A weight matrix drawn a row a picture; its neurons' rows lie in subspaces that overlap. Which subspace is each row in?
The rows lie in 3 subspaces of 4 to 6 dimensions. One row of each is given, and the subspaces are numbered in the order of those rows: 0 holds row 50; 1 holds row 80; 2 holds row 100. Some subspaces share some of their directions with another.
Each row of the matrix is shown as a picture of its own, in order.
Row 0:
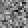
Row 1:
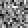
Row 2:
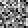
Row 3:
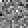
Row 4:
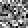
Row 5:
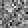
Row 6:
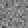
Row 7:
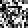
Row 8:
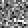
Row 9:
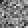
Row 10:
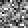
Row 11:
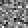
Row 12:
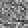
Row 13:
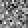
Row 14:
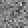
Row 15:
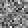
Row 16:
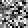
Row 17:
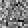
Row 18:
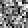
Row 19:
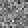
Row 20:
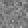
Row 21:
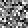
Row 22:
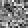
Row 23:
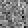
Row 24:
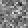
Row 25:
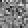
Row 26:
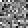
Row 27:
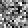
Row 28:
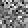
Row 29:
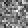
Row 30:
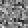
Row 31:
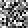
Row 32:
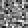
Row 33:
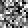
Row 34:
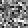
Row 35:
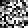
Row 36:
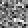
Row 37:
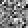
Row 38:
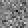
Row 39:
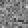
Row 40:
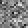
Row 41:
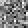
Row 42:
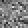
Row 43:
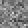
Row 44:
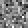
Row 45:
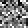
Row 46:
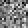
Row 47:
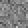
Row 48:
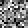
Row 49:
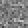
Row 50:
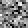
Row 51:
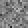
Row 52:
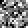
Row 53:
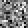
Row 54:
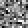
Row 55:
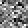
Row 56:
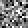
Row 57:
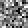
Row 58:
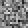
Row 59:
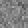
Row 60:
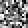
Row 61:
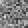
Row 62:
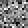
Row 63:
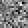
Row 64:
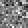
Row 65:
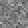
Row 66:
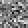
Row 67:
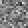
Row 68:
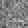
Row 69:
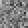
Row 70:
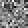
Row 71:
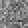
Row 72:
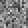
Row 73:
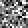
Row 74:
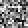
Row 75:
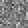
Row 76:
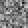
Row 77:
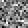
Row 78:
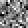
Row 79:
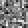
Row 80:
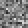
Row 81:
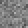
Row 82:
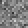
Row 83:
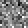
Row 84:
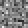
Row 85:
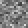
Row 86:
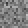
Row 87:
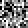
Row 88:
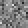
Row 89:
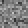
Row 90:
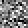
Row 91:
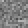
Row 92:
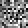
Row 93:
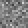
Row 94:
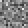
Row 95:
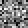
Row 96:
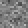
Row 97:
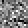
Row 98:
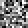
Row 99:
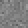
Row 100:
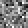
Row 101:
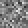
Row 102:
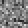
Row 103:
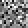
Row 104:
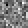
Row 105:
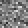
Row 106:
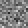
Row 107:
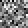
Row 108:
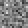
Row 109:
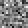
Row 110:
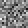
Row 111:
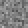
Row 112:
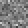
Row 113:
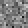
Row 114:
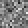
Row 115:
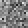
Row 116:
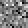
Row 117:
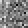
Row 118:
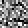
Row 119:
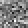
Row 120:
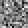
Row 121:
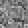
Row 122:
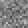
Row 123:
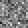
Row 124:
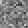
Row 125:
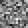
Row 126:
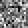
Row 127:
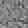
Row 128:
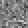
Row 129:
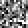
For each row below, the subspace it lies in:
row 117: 0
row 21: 0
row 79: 2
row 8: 2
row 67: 0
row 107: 1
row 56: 0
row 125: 0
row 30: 2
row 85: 0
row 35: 0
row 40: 0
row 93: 1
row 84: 2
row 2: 2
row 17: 0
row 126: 2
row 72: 2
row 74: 2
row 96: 0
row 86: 1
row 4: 1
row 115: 0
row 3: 1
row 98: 2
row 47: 1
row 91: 0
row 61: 0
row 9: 0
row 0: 2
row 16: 2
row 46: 0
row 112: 1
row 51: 1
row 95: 1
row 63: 2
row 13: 1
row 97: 2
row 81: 0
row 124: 0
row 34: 2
